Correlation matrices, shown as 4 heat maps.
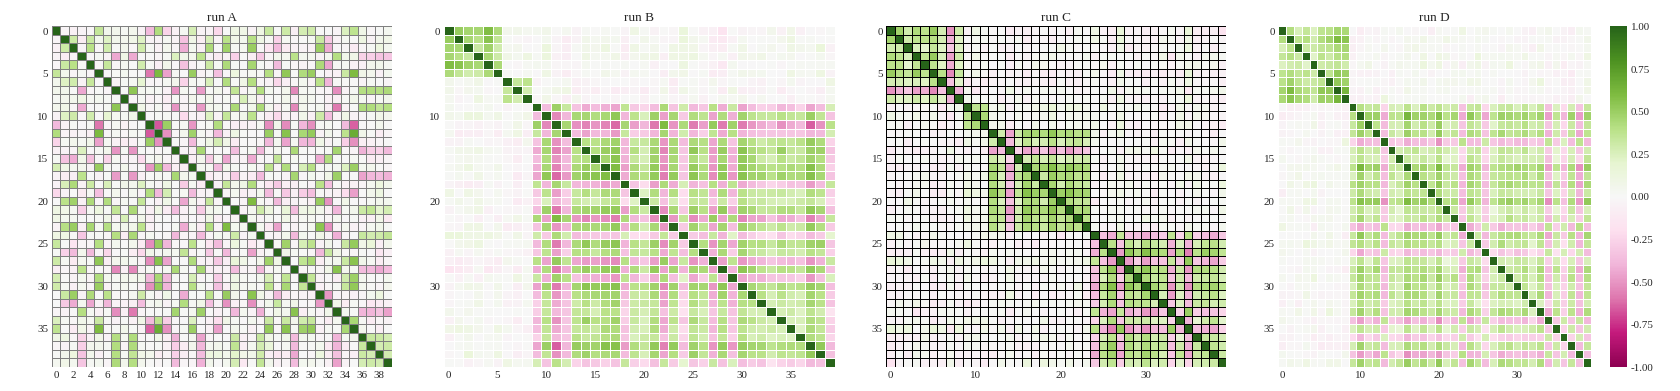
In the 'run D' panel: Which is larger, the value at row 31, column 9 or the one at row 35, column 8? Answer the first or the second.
the first
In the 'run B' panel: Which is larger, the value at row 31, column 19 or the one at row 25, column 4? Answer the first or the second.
the first
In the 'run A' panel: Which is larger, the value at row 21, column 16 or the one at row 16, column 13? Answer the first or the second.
the first
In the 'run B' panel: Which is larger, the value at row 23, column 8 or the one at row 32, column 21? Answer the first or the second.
the second
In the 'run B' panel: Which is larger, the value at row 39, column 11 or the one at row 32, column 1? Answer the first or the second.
the first
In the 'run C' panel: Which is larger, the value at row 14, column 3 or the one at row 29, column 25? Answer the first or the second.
the second
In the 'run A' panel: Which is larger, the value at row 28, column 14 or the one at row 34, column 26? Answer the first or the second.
the first
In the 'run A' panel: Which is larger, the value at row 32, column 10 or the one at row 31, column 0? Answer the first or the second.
the second
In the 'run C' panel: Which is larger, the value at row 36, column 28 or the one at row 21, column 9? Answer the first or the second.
the first
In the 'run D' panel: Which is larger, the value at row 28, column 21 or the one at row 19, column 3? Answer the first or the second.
the first
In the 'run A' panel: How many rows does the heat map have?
40
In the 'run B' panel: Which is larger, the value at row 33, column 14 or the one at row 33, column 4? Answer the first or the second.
the first
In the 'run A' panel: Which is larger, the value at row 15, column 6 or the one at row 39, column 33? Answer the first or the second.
the first
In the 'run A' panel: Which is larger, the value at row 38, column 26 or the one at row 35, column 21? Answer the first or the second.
the second
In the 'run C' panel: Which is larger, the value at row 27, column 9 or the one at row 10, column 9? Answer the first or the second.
the second
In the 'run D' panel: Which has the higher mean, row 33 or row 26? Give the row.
33
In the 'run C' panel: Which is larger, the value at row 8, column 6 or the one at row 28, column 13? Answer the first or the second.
the first
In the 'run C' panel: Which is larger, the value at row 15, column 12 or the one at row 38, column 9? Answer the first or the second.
the first
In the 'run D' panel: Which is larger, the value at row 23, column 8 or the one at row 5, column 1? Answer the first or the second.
the second
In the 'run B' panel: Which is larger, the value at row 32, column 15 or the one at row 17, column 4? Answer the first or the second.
the first
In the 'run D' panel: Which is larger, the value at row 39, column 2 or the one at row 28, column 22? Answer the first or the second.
the second
